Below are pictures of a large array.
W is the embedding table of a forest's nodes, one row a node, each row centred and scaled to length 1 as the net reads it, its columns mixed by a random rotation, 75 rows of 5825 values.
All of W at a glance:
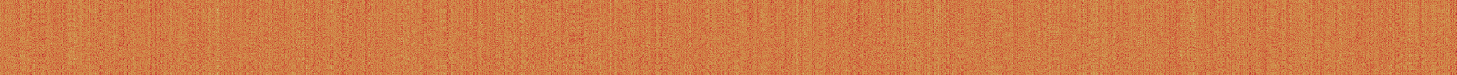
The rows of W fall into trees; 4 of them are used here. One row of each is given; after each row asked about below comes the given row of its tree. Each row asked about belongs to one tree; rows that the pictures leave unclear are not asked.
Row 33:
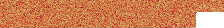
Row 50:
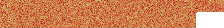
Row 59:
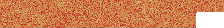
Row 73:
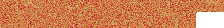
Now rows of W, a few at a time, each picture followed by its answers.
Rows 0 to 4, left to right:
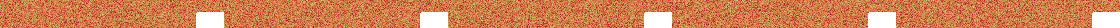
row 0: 73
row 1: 50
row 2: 50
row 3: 33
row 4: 73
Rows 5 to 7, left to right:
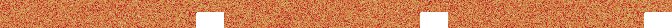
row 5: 33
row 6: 59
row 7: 33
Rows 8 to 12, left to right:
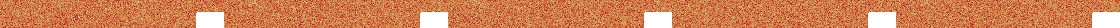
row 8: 59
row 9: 73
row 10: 73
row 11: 73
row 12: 73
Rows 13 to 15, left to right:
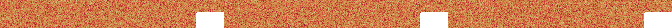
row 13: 33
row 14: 33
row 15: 73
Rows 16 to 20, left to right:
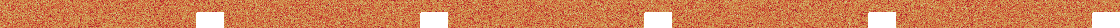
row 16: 50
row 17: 73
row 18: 33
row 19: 33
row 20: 73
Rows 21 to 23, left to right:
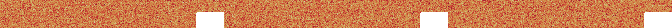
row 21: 73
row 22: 50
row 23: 33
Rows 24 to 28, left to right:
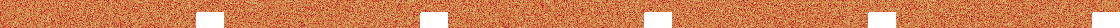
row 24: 59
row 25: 33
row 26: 59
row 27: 73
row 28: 73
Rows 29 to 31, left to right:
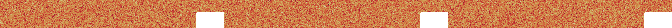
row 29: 33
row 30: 73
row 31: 59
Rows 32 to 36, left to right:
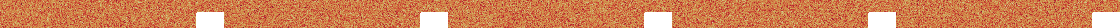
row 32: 59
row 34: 59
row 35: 33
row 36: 59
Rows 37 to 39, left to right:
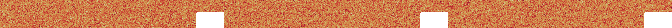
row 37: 50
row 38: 33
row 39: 33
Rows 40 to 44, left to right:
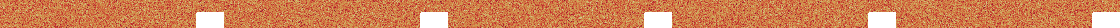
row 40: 59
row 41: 33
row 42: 59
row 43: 59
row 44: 73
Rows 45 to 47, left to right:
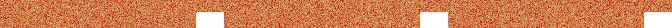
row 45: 73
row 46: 59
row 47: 50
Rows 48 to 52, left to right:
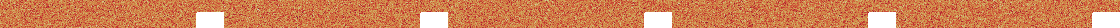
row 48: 33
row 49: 73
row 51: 33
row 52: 50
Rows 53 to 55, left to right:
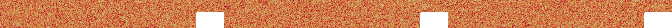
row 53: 59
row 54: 33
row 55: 33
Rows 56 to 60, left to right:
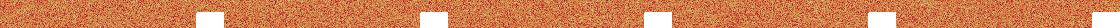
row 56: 33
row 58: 59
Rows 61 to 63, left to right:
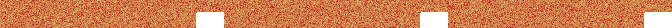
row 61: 50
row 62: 33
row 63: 33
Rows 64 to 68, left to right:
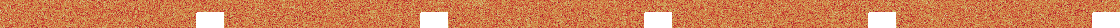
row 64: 50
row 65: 73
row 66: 73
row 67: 73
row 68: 73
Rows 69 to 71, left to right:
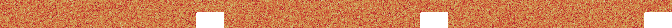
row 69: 33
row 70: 50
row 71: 59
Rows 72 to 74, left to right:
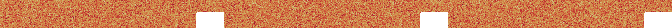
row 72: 73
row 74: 73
